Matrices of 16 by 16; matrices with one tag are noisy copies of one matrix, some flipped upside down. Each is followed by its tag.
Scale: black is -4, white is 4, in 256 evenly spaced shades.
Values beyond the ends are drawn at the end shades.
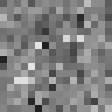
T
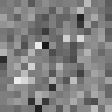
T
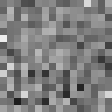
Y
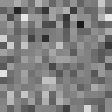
Y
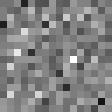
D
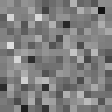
D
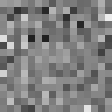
Y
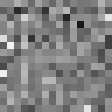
Y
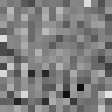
Y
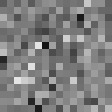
T
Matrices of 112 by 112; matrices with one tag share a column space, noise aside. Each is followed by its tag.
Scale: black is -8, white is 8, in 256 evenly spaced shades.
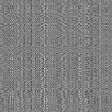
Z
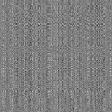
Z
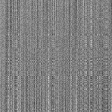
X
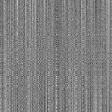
X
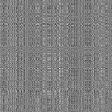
Z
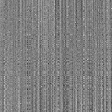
X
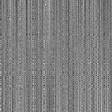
X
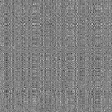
Z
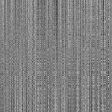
X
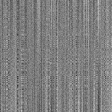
X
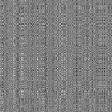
Z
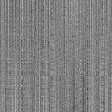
X
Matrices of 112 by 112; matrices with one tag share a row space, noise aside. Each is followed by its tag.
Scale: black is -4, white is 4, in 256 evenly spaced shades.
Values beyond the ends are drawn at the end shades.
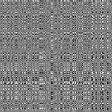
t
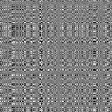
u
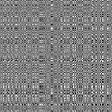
t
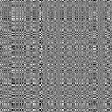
u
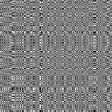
u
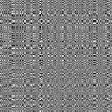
u
